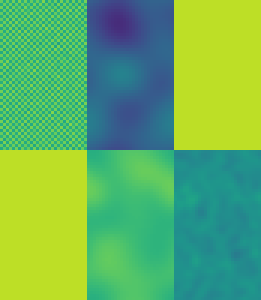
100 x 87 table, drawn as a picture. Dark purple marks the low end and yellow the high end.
The table splits into 2 rows of 3 panels. Panel 1,1: high, checkered. Panel 1,2: low, smooth. Panel 1,3: very high, flat. Panel 2,1: very high, flat. Panel 2,2: high, smooth, faint in contrast. Panel 2,3: middling, blotchy, faint in contrast.
